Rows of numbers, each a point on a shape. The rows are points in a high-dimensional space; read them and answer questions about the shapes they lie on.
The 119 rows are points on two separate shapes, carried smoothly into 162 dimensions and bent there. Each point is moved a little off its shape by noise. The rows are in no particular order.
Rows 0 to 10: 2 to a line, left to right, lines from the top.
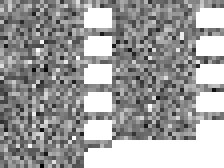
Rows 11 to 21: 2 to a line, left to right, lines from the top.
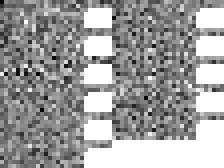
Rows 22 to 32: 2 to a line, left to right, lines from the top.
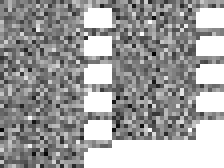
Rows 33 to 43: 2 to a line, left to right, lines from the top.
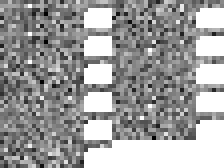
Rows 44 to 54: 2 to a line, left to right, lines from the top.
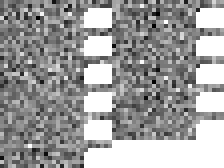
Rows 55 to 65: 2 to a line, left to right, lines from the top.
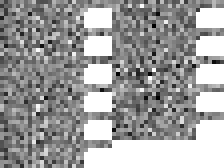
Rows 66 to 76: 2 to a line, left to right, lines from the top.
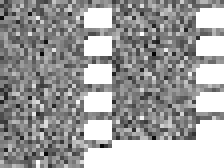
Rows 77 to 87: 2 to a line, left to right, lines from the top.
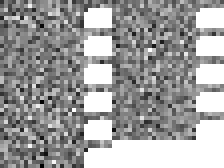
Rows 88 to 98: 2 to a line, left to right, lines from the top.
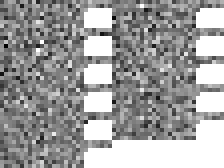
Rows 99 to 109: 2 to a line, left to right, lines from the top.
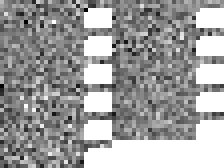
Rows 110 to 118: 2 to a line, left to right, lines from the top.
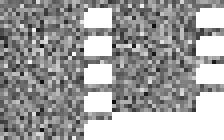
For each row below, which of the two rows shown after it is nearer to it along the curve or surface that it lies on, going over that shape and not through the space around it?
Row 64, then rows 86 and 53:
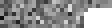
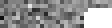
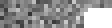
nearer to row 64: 86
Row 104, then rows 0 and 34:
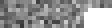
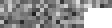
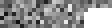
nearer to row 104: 0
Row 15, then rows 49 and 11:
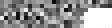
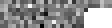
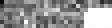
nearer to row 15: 11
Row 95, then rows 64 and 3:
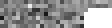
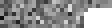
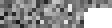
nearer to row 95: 64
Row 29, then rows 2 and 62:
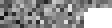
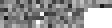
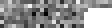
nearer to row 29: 62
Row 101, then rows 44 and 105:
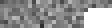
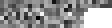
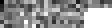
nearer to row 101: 105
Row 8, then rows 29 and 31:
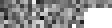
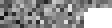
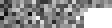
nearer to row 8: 31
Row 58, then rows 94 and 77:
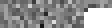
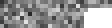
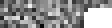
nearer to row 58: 94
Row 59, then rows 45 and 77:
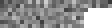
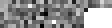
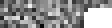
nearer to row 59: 45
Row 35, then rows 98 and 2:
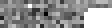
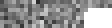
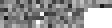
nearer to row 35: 98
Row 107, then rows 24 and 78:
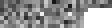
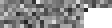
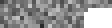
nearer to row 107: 24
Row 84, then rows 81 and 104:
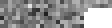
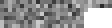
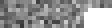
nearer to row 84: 104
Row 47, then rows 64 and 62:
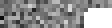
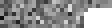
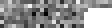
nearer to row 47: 64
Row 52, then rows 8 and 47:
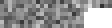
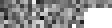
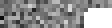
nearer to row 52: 8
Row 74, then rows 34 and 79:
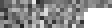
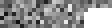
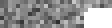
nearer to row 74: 79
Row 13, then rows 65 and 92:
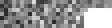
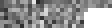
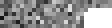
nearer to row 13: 65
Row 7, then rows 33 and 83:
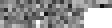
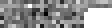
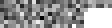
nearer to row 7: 83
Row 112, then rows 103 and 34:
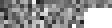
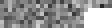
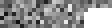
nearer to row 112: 103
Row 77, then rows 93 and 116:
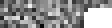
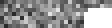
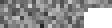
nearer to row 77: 93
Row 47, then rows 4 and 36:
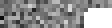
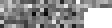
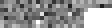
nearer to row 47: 4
